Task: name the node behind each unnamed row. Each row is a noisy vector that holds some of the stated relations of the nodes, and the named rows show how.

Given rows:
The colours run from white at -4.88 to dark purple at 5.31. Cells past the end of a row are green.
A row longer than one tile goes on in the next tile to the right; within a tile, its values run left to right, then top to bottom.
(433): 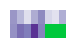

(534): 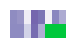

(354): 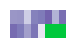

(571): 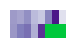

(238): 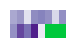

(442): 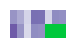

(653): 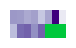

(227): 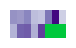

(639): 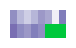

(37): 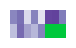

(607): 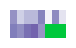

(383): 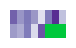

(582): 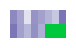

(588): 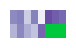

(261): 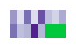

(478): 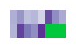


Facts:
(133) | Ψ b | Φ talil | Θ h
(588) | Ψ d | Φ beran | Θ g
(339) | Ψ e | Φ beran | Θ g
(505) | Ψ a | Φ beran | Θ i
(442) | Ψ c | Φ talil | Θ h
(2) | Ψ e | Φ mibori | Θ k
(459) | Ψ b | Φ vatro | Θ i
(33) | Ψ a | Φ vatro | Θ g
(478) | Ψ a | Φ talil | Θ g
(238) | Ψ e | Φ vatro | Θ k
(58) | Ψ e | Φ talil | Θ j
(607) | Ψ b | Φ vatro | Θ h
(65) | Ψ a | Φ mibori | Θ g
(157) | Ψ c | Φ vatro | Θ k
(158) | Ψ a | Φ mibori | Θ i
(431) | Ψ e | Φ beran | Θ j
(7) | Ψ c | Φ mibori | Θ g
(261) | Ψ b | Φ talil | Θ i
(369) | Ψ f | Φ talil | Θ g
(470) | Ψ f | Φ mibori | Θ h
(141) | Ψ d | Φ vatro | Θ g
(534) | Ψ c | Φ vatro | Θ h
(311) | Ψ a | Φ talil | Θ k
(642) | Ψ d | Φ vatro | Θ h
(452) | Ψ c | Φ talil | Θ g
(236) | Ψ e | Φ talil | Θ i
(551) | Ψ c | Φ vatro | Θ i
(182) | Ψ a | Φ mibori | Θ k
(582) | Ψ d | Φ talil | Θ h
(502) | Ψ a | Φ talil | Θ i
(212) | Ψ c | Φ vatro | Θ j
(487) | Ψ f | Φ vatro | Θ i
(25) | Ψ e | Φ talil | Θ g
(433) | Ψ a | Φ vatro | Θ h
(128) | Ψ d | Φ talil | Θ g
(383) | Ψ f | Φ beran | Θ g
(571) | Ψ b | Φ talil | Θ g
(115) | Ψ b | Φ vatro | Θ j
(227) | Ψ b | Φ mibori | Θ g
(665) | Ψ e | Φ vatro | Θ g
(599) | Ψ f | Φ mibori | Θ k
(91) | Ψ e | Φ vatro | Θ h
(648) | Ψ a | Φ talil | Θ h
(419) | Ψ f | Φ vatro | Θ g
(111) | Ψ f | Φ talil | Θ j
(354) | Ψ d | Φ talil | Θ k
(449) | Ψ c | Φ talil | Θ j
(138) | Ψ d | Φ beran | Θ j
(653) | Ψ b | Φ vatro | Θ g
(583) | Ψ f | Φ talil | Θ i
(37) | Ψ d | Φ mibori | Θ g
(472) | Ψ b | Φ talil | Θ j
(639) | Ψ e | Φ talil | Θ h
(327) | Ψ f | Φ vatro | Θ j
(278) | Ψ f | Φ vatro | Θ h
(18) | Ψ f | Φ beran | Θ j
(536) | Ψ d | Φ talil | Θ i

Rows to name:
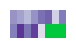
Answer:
(2)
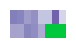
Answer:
(327)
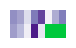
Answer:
(551)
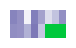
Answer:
(642)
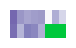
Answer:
(278)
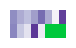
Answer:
(536)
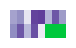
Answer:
(157)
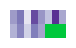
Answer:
(212)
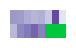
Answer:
(115)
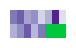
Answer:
(419)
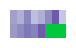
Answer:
(472)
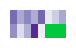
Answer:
(487)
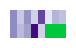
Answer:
(459)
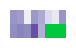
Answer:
(91)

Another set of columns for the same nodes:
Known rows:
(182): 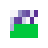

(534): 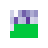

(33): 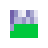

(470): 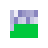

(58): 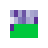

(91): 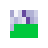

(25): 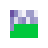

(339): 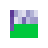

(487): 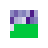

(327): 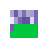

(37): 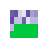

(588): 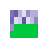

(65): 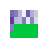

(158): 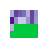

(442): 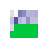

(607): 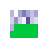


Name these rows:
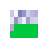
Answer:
(133)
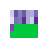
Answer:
(449)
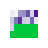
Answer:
(599)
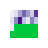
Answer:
(354)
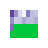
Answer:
(653)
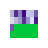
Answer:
(138)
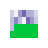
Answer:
(433)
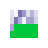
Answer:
(648)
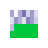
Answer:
(639)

